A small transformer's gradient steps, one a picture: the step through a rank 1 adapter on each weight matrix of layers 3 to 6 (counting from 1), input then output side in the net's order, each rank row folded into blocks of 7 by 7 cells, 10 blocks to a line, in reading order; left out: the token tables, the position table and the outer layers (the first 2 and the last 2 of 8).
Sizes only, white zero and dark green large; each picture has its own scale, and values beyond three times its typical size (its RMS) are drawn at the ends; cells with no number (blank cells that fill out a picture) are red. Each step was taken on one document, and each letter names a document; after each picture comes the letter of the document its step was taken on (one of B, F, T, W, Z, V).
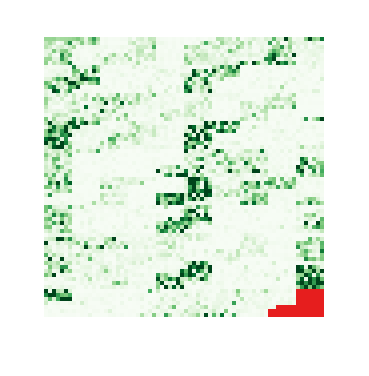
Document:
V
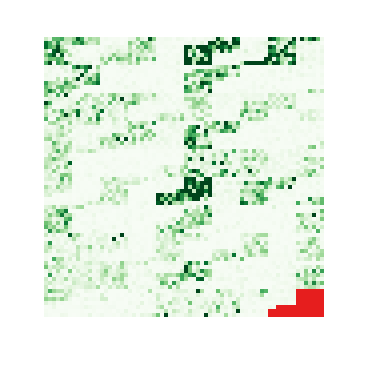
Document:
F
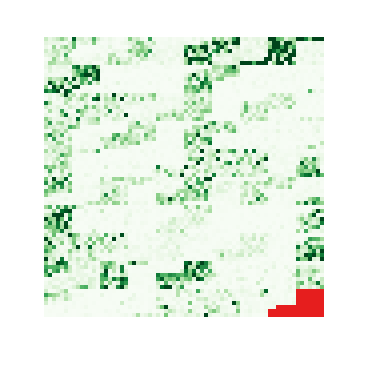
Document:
F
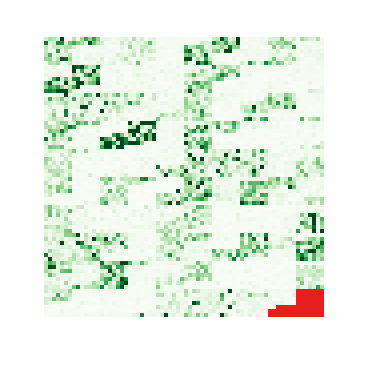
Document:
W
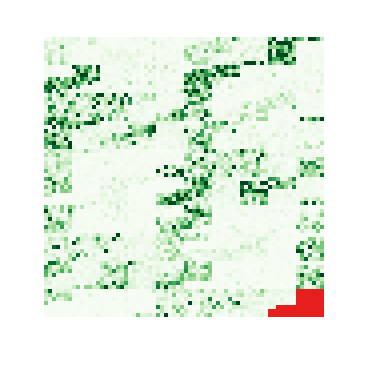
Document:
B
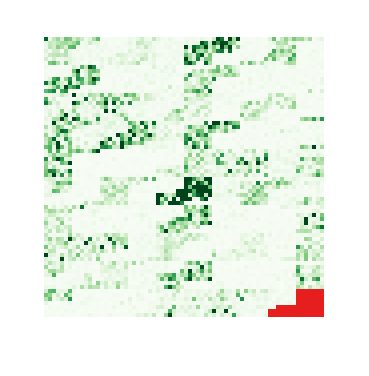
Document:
V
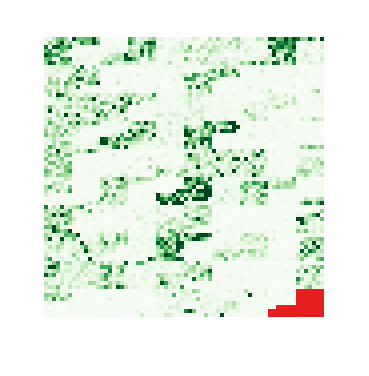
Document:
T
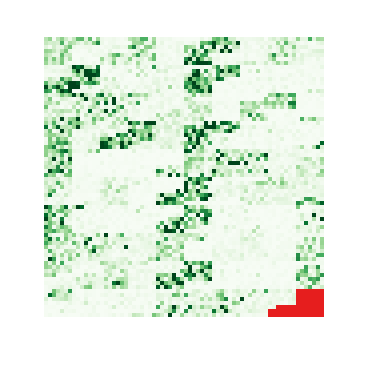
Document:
V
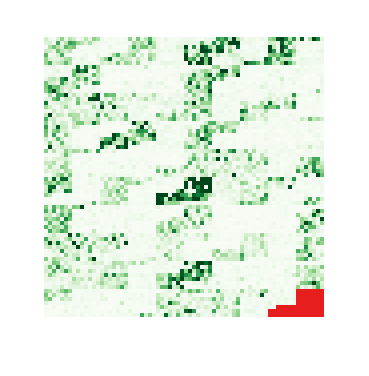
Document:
F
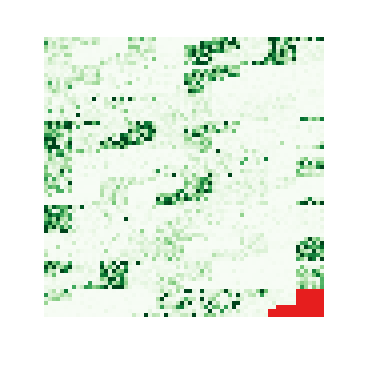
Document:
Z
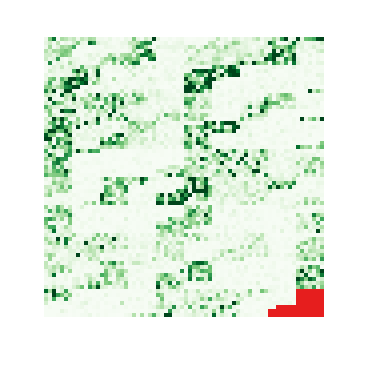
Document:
V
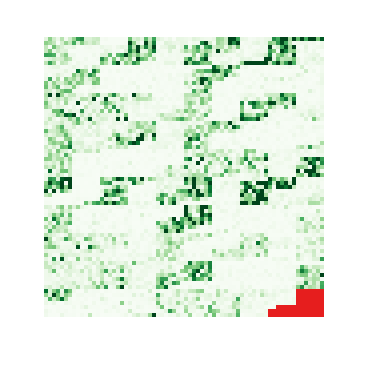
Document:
F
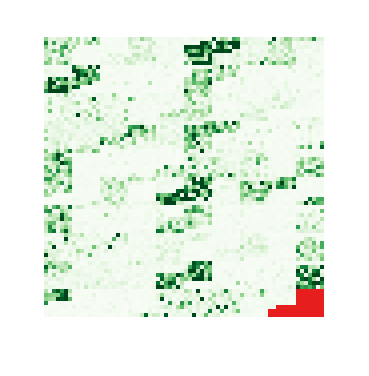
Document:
Z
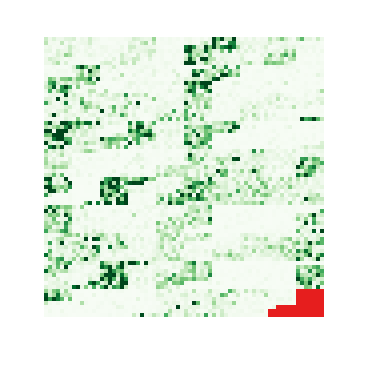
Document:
W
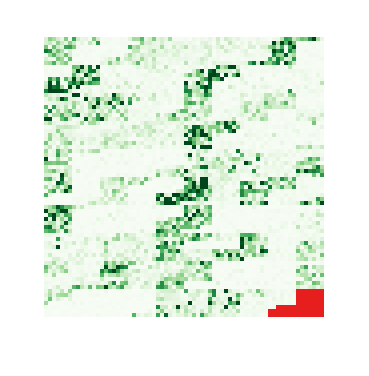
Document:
B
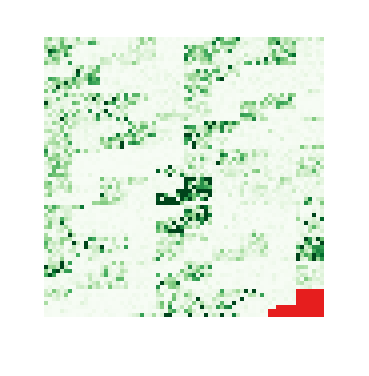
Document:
V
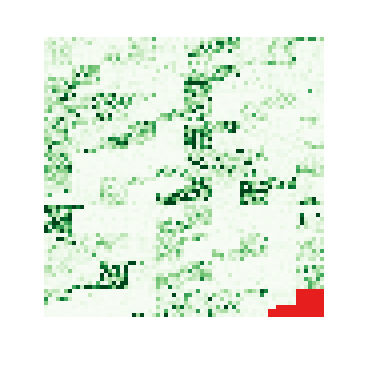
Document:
B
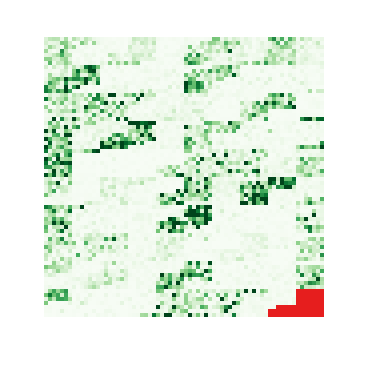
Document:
V
